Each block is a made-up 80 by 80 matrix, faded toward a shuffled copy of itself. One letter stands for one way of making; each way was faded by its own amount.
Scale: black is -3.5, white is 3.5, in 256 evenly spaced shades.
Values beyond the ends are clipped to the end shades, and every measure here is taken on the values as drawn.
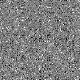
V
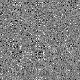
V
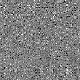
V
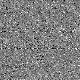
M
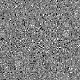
V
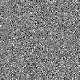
V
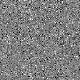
V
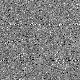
M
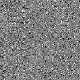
V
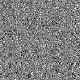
V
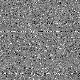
M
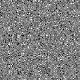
V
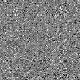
V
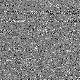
M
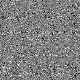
M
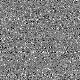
M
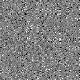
V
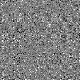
V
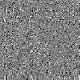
V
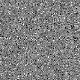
V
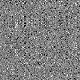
V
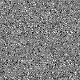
M
